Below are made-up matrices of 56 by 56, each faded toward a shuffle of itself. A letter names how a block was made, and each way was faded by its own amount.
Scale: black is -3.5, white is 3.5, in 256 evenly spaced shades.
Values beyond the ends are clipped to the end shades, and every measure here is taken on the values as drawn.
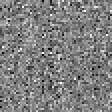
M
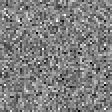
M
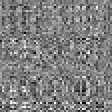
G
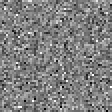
M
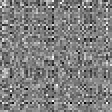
G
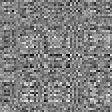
G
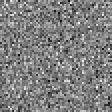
M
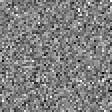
M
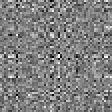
G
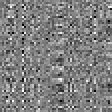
G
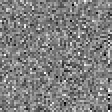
M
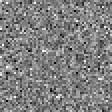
M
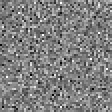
M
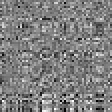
G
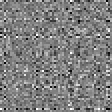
G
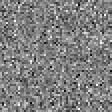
M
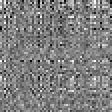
G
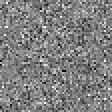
M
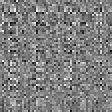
G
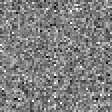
M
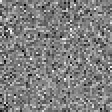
M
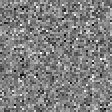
M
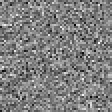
M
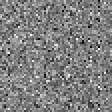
M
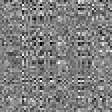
G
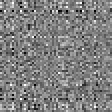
G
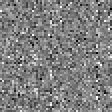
M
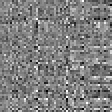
G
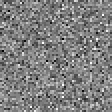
M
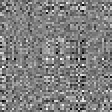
G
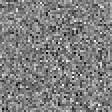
M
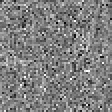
M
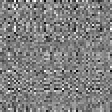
G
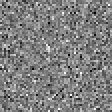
M
